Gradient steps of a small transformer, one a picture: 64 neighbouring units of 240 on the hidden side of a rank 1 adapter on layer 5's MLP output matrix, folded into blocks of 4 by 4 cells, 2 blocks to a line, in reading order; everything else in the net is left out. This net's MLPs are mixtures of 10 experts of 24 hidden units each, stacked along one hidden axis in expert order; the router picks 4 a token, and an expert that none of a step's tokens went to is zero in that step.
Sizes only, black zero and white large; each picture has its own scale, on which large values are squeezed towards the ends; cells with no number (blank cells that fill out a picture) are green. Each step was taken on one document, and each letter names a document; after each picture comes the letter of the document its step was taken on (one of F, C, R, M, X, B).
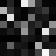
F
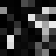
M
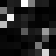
F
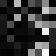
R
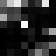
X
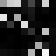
X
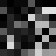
M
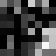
R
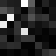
F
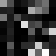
X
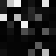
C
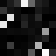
F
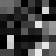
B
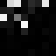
C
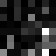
R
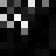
C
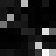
F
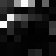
F
